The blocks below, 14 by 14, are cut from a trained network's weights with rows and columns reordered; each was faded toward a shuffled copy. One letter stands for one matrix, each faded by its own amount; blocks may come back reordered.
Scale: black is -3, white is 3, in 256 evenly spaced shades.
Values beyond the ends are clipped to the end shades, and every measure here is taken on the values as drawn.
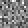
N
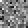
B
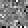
B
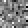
B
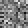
N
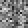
N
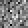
N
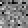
B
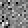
B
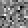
B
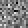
N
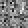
N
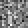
N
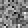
N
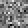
N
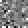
B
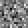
N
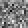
N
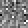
B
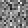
N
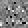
B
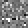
B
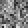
N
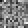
N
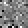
B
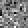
B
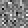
B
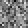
N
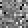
B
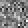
N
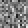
N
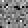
B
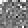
B
